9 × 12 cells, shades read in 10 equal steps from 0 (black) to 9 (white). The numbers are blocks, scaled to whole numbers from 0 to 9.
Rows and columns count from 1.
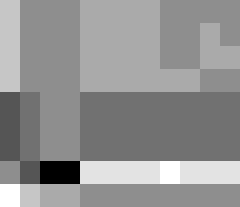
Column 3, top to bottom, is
5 5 5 5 5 5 5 0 6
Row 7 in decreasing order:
5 5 4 4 4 4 4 4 4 4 4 3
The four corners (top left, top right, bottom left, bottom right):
7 5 9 5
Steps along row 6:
up up same down same same same same same same same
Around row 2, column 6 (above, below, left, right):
6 6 6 6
